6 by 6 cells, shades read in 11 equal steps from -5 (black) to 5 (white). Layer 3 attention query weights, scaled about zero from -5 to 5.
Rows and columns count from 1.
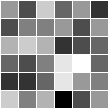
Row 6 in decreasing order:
3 2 1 0 -2 -5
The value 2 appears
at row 3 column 1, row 3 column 3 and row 6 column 3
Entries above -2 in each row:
4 4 4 5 4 4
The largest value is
5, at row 4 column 5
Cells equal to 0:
5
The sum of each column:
0 -4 6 0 1 -3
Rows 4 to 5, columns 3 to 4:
0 4 | -1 4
